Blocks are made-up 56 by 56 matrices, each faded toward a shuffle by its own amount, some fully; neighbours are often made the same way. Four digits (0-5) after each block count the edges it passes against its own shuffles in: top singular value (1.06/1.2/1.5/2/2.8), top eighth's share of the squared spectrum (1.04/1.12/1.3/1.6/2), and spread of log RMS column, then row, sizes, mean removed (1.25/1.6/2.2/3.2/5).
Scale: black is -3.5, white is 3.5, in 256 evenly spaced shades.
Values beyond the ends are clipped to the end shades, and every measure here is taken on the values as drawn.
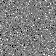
0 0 0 0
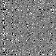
2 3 2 2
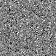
0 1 1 0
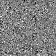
0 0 0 0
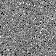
0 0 0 0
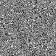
2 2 0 1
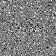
0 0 0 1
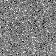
0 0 0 0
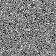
0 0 0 0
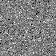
1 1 0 0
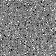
2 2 0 0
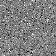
2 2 1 0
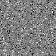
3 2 1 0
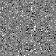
3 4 2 1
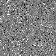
2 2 1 0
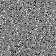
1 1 0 0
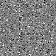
2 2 1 0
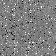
2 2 1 0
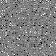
3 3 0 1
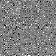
4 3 2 1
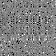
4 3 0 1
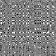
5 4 3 3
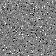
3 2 0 0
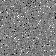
0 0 0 0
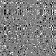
4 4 2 2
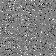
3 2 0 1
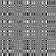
5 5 4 4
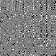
4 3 2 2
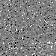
3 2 0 1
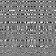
5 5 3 4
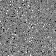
2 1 0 0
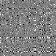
4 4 2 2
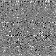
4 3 0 2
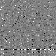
4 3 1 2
